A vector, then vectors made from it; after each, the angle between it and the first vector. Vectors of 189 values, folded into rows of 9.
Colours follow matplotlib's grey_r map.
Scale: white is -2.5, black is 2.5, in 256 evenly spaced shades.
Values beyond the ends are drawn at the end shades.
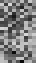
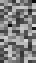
orthogonal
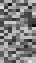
orthogonal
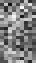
nearly opposite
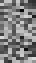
orthogonal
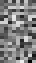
partly opposed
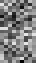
nearly parallel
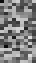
orthogonal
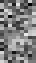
partly aligned
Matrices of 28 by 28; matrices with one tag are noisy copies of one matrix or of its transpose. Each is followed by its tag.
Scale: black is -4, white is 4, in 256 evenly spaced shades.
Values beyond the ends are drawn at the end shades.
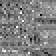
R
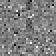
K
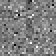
K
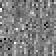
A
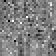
R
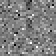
K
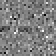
K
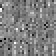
A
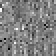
A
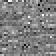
A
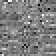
A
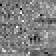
R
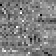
R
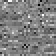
A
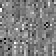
A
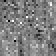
R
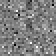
K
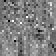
R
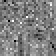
R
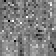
R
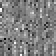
A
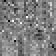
R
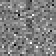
K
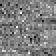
R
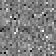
K
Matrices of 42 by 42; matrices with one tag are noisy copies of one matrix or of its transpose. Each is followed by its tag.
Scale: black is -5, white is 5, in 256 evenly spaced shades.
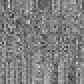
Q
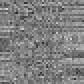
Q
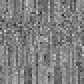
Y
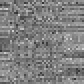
Q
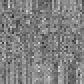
Q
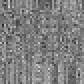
Q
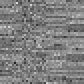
Y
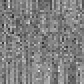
Q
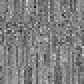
Y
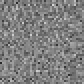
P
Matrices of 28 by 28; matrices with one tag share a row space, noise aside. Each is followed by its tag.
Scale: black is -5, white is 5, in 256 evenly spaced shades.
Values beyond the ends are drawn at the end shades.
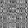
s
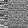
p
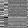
p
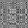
s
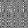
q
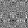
s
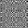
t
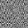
q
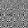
q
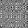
t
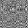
s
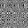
q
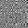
t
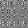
q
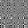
q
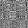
s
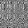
q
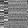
p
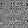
t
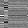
p
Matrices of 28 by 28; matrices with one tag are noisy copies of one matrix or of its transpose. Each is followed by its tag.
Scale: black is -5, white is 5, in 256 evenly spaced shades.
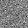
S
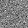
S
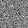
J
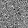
J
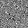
J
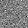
S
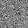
J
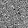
J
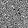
J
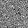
J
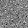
S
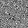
J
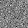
S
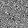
J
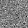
S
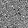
J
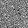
J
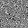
J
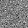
S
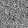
J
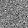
S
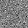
S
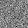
S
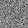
S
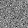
S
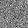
S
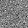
S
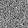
S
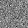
S
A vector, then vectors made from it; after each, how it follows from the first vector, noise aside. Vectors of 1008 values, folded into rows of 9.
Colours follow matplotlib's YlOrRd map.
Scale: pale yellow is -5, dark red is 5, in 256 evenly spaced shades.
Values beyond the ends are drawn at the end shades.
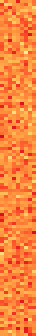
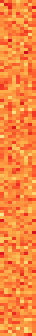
sign-scrambled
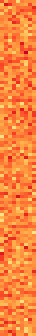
negated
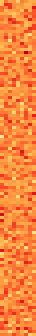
sign-scrambled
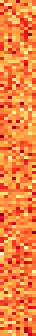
scaled up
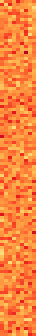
sign-scrambled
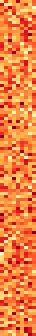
scaled up
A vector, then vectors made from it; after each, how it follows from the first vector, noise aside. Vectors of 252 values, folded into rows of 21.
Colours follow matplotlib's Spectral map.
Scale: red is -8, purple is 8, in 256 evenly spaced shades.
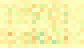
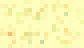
partly zeroed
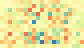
scaled up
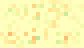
partly zeroed
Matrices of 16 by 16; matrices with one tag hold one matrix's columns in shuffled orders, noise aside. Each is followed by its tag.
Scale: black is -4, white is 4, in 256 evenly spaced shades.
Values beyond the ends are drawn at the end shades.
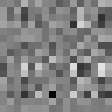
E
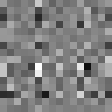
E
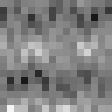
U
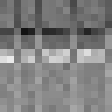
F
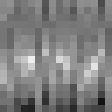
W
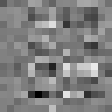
E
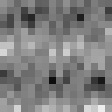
U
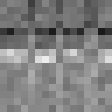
F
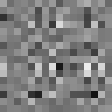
E
